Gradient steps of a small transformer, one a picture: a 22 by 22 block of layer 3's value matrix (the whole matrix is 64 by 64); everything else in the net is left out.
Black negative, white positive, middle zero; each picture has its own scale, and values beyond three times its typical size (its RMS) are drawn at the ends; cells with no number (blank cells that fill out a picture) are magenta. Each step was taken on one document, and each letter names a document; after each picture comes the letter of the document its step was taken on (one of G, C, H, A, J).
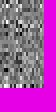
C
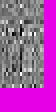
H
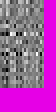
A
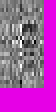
H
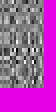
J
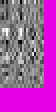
C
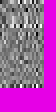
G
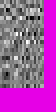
C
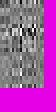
H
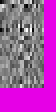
G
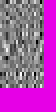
A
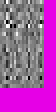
A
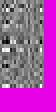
A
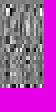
A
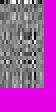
G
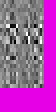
J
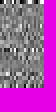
C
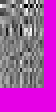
G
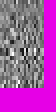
J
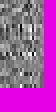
G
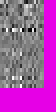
H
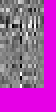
H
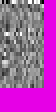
C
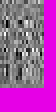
C
